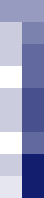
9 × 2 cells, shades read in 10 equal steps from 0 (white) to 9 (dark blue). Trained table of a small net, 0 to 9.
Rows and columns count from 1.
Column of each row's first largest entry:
1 2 2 2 2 2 2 2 2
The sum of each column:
15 59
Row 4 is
0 6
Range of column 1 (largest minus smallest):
4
